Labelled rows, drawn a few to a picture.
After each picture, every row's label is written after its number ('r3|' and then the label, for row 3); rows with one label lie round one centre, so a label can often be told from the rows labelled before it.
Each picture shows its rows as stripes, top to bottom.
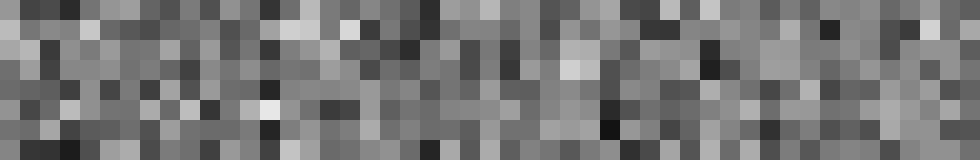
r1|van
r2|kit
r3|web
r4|web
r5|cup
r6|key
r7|cup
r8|van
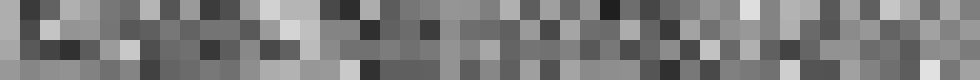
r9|key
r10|kit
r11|van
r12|kit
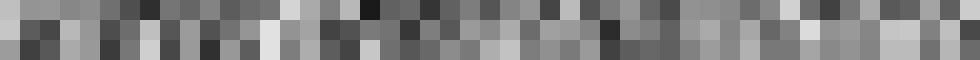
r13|kit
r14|key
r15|key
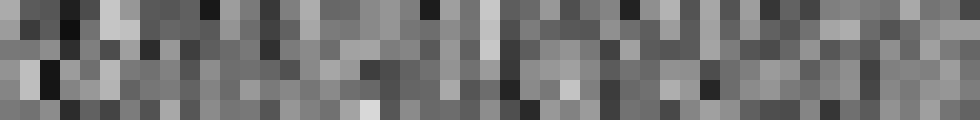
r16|van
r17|van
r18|cup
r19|web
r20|web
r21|cup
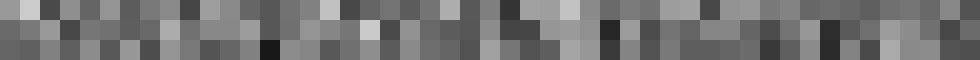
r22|web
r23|cup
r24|cup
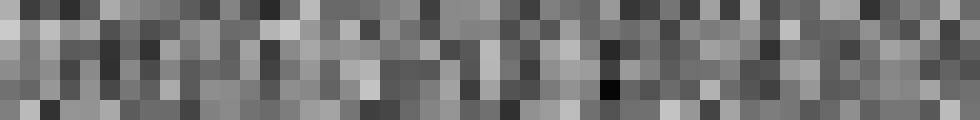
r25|van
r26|kit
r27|cup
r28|cup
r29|cup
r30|web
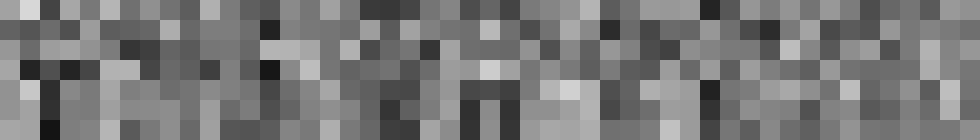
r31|web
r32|cup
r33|kit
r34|van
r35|web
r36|web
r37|web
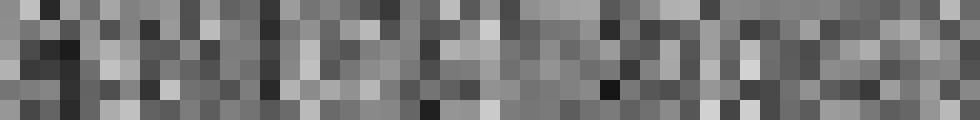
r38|web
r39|cup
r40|van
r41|van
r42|cup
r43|van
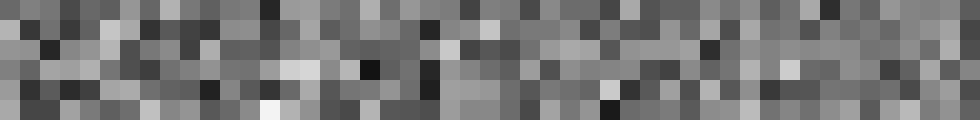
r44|cup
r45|van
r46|web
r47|kit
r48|van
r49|key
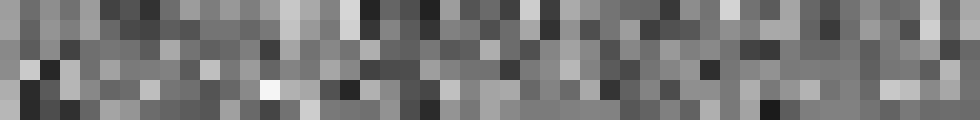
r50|kit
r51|kit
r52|cup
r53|web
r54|key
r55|van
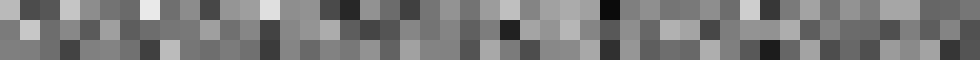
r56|key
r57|web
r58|cup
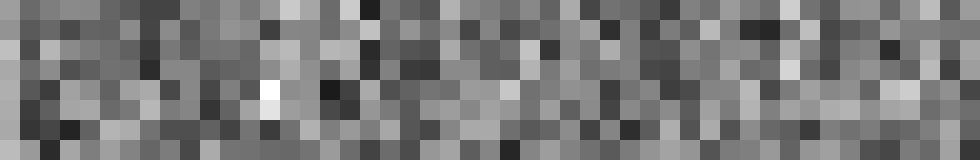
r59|kit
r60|cup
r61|kit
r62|kit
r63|key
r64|key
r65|van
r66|web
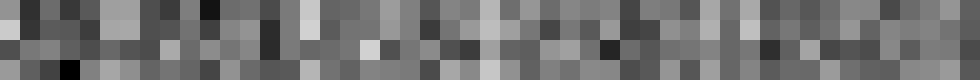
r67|van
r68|van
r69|cup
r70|van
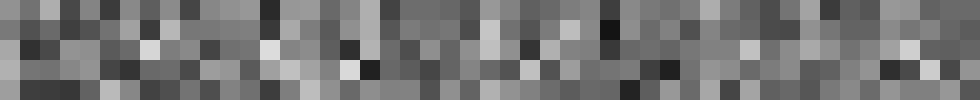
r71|cup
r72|cup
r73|key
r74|kit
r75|van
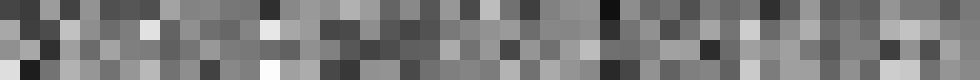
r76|cup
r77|key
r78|web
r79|key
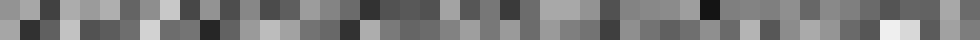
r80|web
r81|key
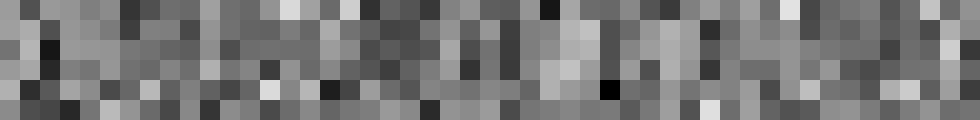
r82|kit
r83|web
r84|web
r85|web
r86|key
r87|van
